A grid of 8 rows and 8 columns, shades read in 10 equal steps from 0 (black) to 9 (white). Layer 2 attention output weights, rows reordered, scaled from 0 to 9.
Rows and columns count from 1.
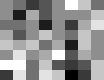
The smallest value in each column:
2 1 2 1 3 0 2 4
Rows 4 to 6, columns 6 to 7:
4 7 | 1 7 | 3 6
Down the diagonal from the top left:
5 1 5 7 6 3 3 7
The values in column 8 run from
4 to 8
